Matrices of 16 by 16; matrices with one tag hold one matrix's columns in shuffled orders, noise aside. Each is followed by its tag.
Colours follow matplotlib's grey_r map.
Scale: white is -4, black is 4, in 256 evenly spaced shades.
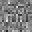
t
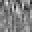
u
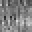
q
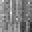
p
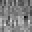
q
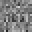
t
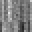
p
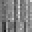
p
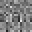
t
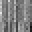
p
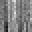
p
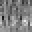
q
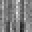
p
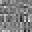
t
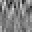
u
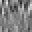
u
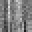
p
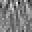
u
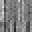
p
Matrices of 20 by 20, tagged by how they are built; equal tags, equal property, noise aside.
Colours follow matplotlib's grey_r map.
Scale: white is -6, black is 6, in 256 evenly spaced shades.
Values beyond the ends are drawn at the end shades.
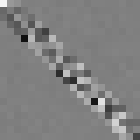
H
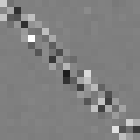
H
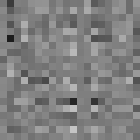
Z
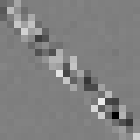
H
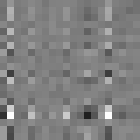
Z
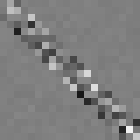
H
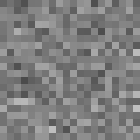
Z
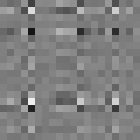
Z
